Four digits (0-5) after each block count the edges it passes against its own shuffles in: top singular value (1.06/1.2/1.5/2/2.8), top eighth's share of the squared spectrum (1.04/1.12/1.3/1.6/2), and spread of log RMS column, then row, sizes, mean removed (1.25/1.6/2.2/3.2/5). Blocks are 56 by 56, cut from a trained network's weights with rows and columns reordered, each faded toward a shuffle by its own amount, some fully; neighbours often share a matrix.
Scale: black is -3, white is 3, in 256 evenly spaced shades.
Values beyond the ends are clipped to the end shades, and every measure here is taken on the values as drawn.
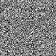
3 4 1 1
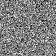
1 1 0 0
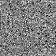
2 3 1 1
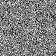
0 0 0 0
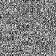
3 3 1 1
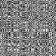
4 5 3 2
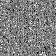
1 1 0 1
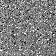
0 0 0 0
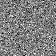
0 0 0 0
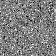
0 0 0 0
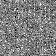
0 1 0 0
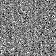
1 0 0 0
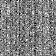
3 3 0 2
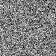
1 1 0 0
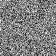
1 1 0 0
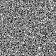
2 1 0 0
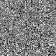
2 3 1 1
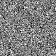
1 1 0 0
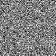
2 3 2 1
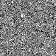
2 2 1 0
